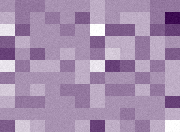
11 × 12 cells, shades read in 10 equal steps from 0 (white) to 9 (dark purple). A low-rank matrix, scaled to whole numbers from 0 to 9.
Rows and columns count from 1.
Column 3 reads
5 4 4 4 6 3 4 3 5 4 3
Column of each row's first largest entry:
2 12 12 1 1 8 1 5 12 9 7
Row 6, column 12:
3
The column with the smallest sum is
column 7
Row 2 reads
3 5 4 5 4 6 3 4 3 3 5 9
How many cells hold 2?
3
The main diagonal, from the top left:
4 5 4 4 3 3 5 5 4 4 3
